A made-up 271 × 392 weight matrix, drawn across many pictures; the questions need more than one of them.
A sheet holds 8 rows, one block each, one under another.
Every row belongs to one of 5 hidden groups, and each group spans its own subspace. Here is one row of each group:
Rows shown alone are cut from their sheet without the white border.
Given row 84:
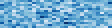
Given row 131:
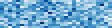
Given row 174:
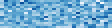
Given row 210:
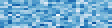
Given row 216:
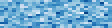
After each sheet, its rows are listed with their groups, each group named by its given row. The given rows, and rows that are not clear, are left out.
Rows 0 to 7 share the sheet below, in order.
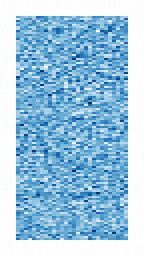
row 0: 84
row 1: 210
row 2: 131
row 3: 210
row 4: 210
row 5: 210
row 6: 210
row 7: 216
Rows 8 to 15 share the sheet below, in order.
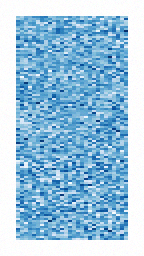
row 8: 84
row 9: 84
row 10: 174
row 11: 174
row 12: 174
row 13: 131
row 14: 216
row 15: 174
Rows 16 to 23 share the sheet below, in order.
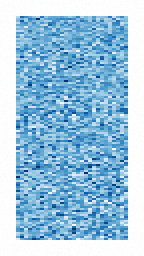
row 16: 174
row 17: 84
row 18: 84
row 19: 210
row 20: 216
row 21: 210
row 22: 174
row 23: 210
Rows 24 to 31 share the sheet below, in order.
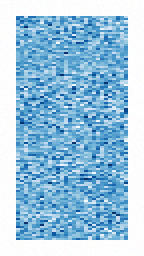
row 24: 131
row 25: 84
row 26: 210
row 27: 174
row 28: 210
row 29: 84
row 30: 174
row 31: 174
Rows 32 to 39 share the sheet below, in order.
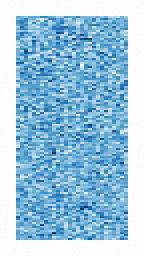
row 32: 84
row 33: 216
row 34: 174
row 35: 131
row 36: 84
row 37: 216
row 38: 84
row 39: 131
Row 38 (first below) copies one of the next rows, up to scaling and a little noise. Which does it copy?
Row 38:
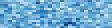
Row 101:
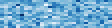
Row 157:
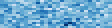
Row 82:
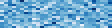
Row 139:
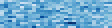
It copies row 157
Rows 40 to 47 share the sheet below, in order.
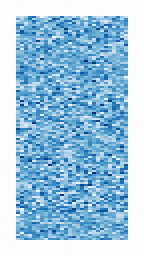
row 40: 131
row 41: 174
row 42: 131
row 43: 174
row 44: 216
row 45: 174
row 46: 216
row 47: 216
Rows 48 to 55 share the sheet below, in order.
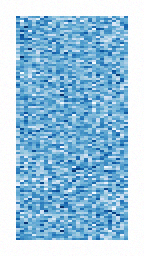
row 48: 174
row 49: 84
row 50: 174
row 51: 210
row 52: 174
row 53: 210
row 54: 84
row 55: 174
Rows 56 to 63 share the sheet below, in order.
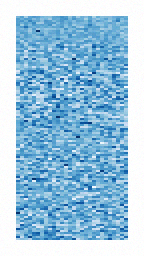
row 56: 131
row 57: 210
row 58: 84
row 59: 84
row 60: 84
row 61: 84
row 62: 210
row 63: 216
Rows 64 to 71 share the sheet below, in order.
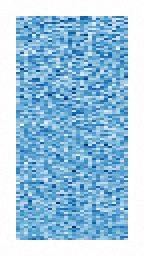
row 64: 216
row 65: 131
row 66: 210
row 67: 210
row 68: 174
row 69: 210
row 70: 216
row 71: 210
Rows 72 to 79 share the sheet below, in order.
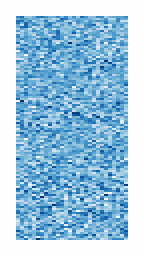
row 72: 131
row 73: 174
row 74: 210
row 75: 216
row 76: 174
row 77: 84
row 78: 131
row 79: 131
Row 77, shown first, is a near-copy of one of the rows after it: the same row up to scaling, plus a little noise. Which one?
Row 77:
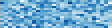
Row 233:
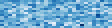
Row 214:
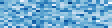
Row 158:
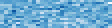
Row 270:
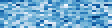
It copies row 214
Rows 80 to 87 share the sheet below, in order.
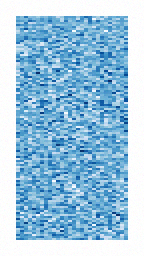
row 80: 210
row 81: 131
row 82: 84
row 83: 131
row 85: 216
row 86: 216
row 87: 174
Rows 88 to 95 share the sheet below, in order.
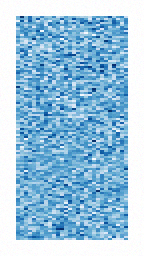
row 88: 174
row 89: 84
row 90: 84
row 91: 216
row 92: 174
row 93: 210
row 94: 216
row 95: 84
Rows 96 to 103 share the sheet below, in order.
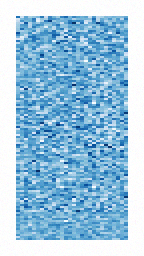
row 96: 216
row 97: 174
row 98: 210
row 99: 210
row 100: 174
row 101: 84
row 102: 210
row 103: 84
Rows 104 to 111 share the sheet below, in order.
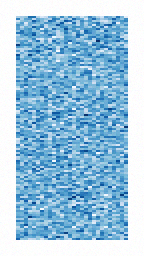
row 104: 131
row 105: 84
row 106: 210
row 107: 84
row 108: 84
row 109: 131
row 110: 210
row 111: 210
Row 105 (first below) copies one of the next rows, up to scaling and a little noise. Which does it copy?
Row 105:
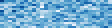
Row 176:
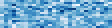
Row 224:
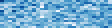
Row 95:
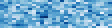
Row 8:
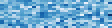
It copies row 224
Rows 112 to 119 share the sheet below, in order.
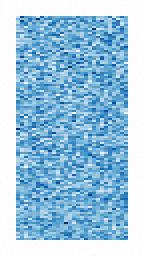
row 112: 174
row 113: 84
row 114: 131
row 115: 210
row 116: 216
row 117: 131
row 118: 84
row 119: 84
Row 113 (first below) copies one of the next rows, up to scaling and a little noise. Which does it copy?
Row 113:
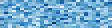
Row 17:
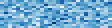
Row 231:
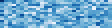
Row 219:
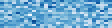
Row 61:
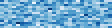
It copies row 17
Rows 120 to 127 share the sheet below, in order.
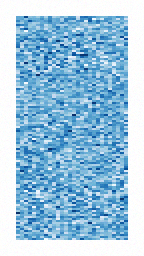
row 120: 210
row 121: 216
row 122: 174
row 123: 210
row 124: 84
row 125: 174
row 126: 210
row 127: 84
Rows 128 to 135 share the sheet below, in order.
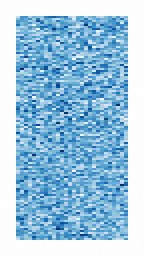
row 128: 216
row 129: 210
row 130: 84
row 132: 174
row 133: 210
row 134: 131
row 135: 84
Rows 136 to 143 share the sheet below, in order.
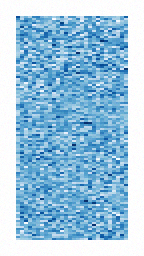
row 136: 216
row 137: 84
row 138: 174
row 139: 84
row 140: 210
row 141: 174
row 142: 174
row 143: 174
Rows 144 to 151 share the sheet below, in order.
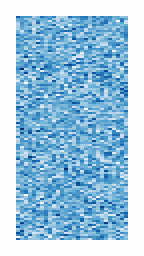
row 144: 131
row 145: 210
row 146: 131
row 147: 216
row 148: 174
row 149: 131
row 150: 174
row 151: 216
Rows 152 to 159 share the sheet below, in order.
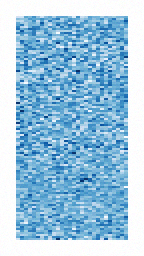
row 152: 131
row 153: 210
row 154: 131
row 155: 216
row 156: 216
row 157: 84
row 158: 84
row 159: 131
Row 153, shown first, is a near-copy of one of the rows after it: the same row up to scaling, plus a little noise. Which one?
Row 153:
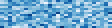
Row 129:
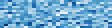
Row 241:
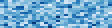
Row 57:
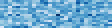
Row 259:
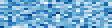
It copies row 259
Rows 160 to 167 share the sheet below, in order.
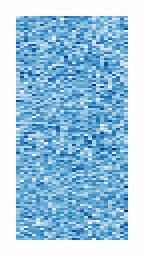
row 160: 210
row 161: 131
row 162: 174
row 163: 216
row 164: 84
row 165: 210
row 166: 84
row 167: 210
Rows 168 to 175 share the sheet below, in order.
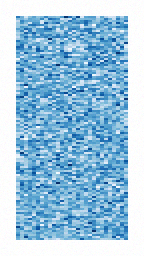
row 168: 210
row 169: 216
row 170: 210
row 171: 131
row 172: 131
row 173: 131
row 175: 84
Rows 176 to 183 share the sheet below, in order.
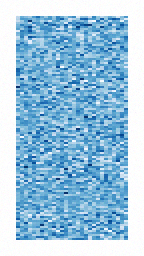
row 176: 84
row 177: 84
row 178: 216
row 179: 174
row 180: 216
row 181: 131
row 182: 84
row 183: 174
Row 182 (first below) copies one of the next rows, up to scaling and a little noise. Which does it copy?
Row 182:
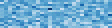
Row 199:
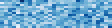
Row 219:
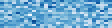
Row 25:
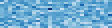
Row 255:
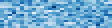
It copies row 25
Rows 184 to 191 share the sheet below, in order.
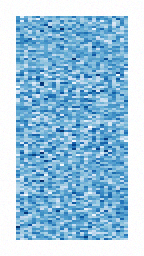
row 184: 174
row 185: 210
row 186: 216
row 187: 216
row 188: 210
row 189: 216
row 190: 131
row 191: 216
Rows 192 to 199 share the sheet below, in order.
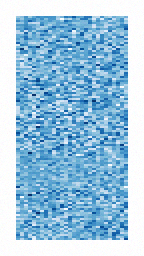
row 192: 210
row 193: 174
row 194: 210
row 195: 131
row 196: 131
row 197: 174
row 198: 84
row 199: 84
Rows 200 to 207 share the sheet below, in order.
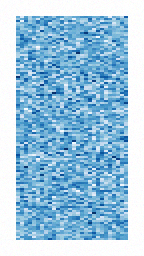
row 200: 174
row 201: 216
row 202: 131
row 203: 84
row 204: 210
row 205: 174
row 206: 84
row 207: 84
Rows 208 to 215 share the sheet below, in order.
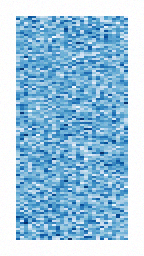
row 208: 131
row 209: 210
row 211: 84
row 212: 216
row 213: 216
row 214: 84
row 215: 131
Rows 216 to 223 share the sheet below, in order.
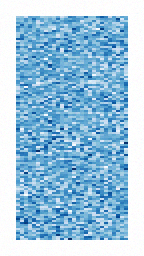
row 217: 84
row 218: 210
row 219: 84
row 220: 216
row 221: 210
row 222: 131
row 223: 131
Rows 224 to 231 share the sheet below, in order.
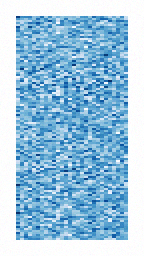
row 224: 84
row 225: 210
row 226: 131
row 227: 216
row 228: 131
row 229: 131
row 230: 84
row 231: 84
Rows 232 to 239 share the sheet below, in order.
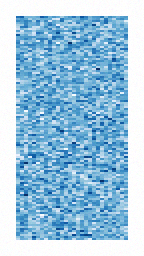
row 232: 131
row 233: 84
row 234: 216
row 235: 174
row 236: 210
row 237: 216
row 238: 131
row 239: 84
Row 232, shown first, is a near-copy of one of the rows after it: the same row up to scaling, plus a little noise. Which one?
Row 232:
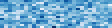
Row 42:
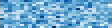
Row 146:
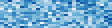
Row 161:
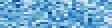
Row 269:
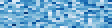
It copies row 42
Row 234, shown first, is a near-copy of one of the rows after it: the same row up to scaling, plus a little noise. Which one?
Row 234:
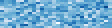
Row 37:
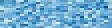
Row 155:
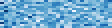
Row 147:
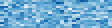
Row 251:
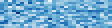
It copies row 37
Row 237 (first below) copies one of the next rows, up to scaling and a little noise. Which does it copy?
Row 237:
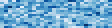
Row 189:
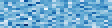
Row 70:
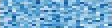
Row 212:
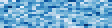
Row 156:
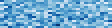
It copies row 212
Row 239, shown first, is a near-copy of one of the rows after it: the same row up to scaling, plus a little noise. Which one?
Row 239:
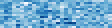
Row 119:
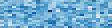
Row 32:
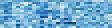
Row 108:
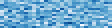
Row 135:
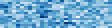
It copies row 32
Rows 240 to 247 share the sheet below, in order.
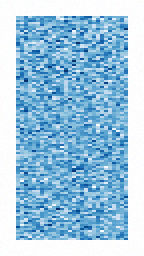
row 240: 210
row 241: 210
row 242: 131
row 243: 131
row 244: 174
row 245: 210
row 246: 210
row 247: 216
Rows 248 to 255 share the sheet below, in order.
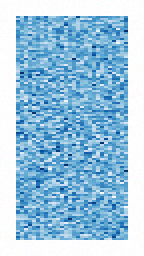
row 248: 84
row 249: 210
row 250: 174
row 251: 216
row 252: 131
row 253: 84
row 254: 216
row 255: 84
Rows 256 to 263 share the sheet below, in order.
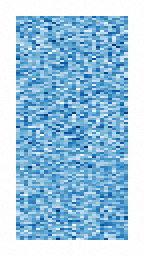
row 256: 84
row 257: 174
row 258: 216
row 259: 210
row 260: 216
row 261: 84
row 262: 131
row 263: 131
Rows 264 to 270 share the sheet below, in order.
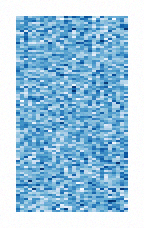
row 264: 210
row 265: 210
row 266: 210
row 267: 174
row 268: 84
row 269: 131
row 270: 84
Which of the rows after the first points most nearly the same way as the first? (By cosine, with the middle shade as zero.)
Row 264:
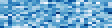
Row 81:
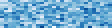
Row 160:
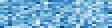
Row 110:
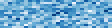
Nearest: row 160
